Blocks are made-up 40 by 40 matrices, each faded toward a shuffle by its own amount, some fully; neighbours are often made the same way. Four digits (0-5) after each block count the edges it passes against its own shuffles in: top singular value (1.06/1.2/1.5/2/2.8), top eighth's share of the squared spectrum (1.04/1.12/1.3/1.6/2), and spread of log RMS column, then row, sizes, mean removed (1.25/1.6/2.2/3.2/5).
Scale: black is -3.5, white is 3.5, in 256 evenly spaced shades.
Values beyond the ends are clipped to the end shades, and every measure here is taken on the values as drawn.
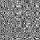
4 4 2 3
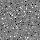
0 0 0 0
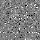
1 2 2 1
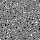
0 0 0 0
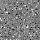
1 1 1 1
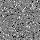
0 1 0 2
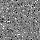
1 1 0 1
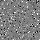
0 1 0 0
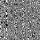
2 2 3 0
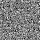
0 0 0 0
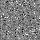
0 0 0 0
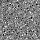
1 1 0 1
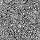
0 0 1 0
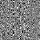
1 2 3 0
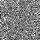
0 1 2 0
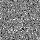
0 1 0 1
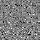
1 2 0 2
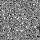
1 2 0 2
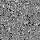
0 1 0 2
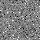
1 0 0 0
